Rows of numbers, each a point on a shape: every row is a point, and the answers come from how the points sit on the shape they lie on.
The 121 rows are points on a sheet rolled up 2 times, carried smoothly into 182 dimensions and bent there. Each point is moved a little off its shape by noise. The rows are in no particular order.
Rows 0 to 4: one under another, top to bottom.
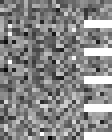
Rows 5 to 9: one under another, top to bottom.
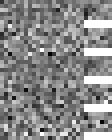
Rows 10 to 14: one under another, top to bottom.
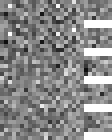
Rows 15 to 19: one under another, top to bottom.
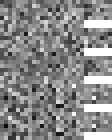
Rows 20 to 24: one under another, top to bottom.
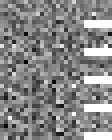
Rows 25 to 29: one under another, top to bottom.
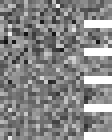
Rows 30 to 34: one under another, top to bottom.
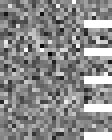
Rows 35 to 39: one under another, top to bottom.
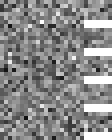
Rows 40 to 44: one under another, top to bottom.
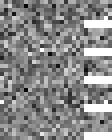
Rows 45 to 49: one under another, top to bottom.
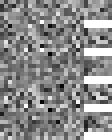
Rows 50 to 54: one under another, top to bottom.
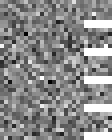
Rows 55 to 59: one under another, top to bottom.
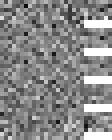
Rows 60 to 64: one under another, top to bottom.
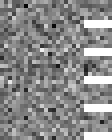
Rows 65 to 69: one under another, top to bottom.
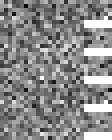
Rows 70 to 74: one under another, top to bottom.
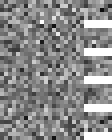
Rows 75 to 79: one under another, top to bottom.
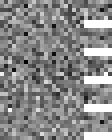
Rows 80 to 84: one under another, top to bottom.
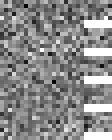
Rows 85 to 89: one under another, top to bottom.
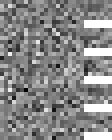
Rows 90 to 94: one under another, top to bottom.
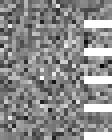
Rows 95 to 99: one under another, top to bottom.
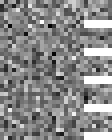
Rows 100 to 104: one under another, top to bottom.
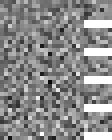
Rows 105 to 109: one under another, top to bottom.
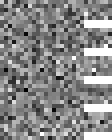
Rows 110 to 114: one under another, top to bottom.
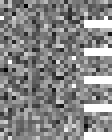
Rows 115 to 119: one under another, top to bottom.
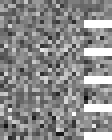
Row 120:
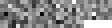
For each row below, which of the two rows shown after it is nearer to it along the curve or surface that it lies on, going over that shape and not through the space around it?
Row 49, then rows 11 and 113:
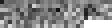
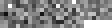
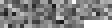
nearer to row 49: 11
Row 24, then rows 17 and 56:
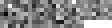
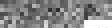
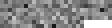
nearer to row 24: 56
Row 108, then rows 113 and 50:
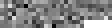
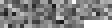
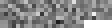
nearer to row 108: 50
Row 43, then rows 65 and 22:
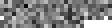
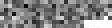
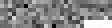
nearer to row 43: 65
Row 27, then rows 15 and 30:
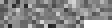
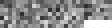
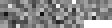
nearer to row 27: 15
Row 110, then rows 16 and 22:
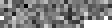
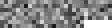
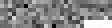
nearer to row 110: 16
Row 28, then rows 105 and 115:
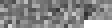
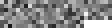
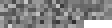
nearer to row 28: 115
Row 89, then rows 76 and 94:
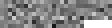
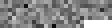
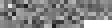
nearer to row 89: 94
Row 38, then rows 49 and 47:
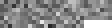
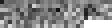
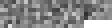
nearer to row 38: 49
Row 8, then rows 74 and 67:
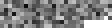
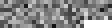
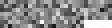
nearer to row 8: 74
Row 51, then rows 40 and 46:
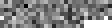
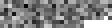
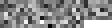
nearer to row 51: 40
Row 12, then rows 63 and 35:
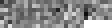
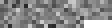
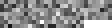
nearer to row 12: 63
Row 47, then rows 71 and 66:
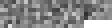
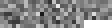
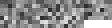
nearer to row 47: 66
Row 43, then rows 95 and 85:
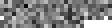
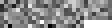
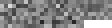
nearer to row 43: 95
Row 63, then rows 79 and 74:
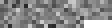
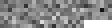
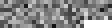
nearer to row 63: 79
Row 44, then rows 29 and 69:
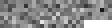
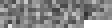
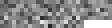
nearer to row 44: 69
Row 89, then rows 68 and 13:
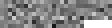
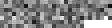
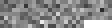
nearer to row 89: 13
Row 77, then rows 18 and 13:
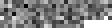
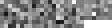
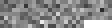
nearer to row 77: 18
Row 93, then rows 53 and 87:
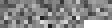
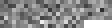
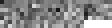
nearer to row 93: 53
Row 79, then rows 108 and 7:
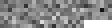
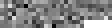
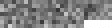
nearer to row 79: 108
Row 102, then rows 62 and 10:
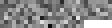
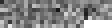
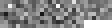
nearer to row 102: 62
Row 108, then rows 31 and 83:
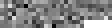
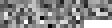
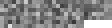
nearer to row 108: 83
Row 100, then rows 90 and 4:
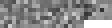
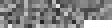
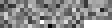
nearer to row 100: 90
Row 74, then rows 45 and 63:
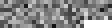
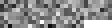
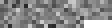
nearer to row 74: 45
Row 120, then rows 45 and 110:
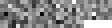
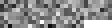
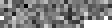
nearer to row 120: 110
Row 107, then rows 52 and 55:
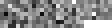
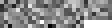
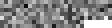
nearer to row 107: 55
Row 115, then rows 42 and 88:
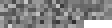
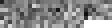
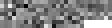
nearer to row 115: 88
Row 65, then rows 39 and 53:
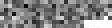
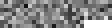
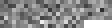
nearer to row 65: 39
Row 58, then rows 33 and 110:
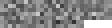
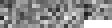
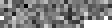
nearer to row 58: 33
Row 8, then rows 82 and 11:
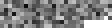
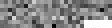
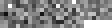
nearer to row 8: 11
